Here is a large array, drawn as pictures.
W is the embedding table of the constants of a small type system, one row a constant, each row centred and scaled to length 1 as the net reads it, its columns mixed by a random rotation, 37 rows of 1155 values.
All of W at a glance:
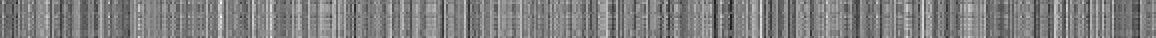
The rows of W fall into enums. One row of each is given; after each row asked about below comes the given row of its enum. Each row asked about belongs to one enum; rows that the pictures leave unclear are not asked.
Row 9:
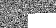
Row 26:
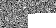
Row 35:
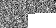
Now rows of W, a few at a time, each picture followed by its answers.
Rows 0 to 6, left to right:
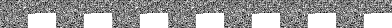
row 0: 26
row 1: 9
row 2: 26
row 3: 26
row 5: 9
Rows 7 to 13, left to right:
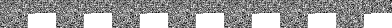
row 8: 9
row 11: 9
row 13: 35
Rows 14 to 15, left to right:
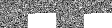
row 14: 9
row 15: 26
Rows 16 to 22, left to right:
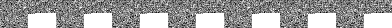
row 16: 26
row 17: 26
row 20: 26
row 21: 9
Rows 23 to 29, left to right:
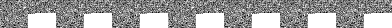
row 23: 26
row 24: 9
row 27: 9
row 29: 9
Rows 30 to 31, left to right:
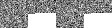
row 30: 35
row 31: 9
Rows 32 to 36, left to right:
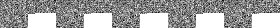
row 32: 35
